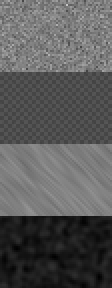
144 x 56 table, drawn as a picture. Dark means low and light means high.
The table splits into 4 rows of 1 panel. Panel 1,1: middling, fine-grained. Panel 2,1: low, checkered, faint in contrast. Panel 3,1: middling, slanting down to the right, faint in contrast. Panel 4,1: very low, blotchy, faint in contrast.
